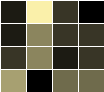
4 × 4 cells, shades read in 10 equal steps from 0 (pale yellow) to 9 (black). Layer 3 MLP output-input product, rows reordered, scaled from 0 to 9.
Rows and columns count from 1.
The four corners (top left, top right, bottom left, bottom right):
8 9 3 5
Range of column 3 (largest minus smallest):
3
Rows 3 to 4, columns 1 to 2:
7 4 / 3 9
